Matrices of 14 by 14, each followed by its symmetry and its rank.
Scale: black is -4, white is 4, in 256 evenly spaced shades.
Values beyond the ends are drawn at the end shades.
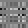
neither, rank one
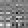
neither, rank two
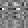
neither, rank two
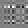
neither, rank one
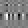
neither, rank one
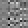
neither, rank two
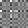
symmetric, rank one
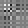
symmetric, rank one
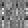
neither, rank two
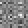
neither, rank three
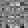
neither, rank three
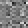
neither, rank three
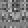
neither, rank three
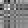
symmetric, rank one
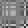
symmetric, rank one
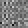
neither, rank three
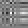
neither, rank one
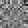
neither, rank three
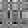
neither, rank two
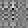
neither, rank two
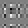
neither, rank one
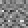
neither, rank three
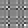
symmetric, rank one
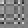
symmetric, rank one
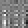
neither, rank two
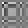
symmetric, rank one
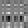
neither, rank one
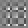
symmetric, rank one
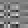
neither, rank one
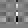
neither, rank one
